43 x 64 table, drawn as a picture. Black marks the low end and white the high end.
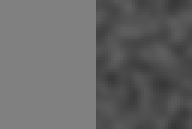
It is made of 1 by 2 panels. Panel 1,1: middling, flat. Panel 1,2: low, blotchy, faint in contrast.
